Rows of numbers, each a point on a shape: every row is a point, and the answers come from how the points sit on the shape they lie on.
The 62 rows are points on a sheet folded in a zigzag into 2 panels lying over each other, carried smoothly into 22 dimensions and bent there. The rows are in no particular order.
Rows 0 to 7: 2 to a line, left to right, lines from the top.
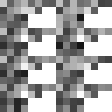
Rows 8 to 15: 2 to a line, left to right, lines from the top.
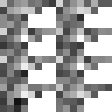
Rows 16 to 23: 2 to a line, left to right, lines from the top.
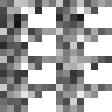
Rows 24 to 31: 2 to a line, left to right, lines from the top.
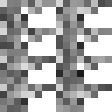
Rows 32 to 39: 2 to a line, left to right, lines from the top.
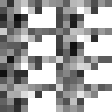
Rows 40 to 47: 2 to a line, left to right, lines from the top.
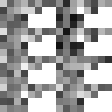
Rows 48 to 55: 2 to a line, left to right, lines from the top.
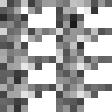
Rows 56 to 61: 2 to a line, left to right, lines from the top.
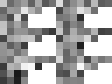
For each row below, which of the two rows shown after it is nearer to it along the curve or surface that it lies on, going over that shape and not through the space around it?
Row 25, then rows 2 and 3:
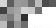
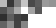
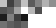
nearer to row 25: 3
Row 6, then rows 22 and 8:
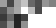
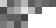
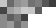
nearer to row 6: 22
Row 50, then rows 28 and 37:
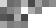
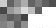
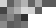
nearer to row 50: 28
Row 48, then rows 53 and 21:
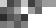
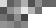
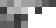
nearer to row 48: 53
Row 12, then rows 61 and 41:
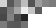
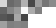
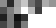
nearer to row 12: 41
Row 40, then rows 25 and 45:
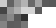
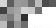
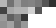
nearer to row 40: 25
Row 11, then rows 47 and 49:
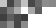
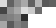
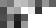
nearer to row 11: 49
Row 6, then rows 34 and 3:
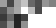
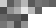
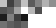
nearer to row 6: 34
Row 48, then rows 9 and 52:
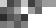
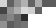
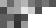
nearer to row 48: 52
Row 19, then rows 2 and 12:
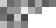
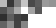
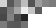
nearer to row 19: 2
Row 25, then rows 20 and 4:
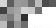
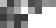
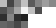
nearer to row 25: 4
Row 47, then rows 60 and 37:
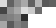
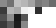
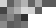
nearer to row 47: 37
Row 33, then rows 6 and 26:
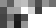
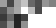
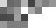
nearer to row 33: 6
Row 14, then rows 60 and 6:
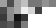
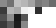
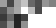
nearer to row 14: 60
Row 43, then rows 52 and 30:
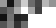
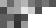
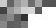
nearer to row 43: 52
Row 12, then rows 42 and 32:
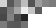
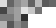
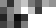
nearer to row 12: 42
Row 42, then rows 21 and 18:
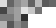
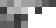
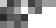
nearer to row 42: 21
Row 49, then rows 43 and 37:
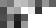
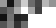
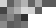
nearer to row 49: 43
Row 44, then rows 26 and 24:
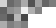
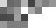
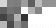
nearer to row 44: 26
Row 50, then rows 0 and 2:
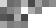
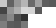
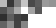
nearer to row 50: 2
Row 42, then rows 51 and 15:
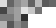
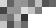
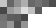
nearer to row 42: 51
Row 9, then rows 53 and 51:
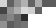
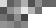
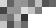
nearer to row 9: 51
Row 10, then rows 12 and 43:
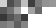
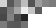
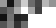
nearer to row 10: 43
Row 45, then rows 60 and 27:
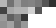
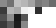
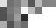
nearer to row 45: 60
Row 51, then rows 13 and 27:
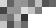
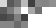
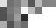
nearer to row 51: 27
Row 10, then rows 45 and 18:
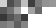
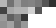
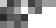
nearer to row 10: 18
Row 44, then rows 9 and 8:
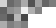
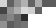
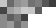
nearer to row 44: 8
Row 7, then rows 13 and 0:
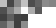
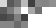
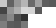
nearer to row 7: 13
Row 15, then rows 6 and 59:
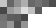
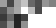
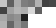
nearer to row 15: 6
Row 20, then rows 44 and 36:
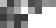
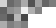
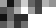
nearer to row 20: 36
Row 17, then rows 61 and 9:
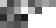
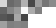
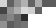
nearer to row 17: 9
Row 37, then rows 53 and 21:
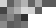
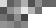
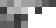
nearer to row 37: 21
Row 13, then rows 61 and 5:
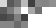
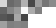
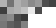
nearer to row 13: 61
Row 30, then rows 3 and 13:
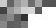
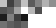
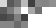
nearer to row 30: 3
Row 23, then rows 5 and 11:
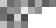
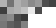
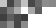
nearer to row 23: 11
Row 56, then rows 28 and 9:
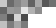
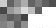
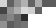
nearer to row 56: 28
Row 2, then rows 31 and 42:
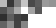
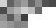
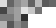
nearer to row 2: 31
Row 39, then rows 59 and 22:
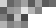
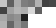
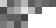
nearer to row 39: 22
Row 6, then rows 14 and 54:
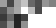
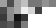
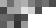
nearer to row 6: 54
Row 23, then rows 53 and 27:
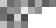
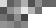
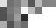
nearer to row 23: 53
